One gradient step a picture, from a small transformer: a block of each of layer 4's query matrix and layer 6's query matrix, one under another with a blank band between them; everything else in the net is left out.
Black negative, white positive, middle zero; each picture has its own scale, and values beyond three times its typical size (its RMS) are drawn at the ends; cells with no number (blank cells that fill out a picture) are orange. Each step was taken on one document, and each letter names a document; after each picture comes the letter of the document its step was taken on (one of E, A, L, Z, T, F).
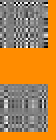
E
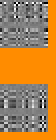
E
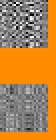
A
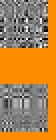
E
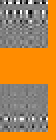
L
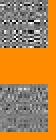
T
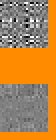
A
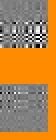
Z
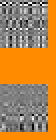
L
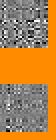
T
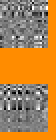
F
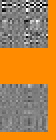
A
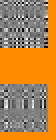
E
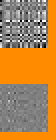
Z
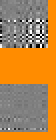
Z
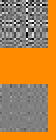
A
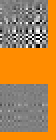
Z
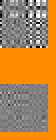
Z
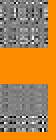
E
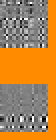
L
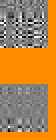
T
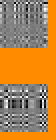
E
